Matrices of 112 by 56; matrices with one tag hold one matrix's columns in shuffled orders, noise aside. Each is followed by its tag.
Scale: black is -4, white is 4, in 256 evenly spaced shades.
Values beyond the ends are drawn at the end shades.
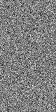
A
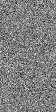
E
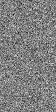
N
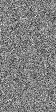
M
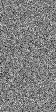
M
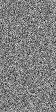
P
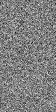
N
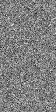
M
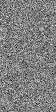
M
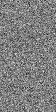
E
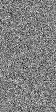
M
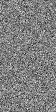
A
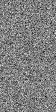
N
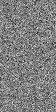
N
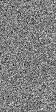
A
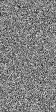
A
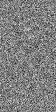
M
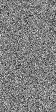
A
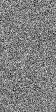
E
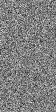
P
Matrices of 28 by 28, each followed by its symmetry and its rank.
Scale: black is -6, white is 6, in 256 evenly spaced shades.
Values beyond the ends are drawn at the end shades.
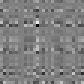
neither, rank two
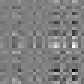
neither, rank two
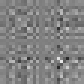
symmetric, rank two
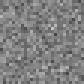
neither, full rank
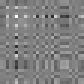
symmetric, rank two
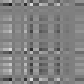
neither, rank one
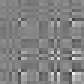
symmetric, rank two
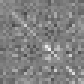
symmetric, rank five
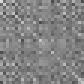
symmetric, rank five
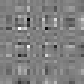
antisymmetric, rank two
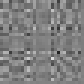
antisymmetric, rank two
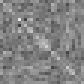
symmetric, rank five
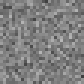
neither, full rank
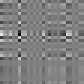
neither, rank one
